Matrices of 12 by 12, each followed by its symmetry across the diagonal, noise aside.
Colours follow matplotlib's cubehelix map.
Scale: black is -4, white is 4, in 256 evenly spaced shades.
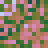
symmetric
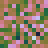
antisymmetric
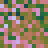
antisymmetric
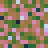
antisymmetric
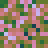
symmetric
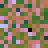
neither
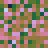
antisymmetric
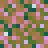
symmetric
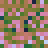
neither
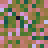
neither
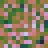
symmetric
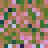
neither
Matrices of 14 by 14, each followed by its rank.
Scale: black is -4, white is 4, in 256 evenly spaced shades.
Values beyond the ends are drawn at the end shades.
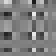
one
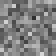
full rank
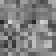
three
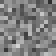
full rank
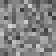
full rank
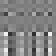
one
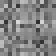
three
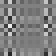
one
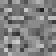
three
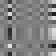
one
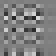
one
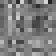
three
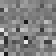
three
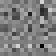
three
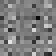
three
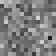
full rank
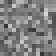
full rank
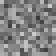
full rank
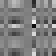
one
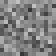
full rank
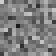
full rank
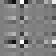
one
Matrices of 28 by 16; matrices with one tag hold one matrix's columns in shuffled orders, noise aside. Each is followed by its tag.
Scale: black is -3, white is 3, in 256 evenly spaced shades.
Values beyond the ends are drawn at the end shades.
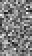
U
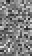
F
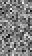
U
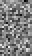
F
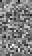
F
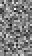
U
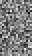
U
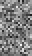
F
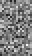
F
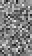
F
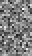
U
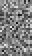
F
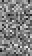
F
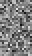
U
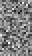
U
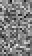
F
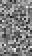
F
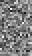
U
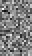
U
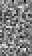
F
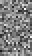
U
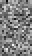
F
